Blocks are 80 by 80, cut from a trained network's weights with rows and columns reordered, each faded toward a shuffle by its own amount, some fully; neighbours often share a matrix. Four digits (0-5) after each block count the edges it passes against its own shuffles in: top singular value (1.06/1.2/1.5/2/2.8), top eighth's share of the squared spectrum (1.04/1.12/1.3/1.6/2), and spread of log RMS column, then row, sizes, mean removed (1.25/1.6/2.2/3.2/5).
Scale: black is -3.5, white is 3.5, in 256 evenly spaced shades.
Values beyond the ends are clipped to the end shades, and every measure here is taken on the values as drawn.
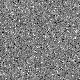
0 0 0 0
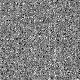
2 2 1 1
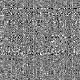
3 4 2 3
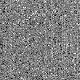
2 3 0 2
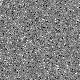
0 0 0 0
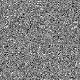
3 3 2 1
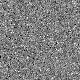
0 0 0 0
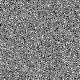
0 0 0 0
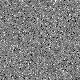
0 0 0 0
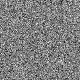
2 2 0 0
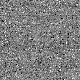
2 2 1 0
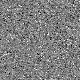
1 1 0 0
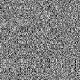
4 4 2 1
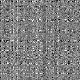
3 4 2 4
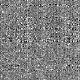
3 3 1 3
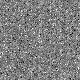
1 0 0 0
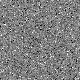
0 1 0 0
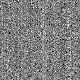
3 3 1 2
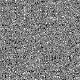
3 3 2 1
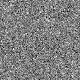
2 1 0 0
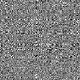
3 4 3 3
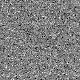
1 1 0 0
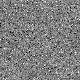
1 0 0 0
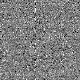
2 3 2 0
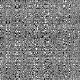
3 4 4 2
